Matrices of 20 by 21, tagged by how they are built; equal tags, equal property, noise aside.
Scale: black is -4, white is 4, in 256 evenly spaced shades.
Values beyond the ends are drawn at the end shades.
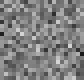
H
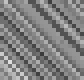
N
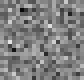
H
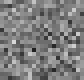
H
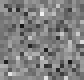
H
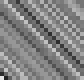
N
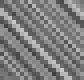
N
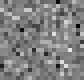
H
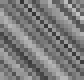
N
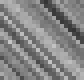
N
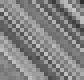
N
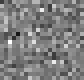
H
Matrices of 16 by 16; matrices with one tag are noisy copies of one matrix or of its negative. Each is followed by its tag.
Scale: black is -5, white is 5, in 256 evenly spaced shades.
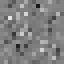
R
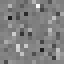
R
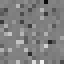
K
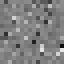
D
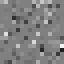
D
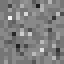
R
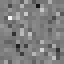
R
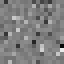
D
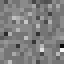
D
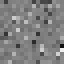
D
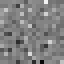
K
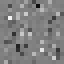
R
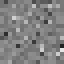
D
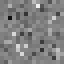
R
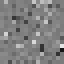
D
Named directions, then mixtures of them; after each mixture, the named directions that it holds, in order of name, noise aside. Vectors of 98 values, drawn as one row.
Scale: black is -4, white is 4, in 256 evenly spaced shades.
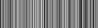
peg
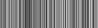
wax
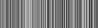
wax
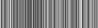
peg, wax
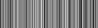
peg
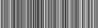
peg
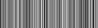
peg, wax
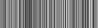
wax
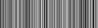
peg, wax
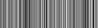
peg, wax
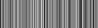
peg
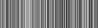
wax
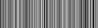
peg, wax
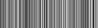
peg, wax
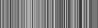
peg, wax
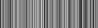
peg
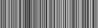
wax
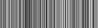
wax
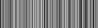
peg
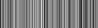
peg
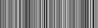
peg, wax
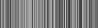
peg, wax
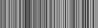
wax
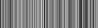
peg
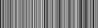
peg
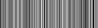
peg, wax
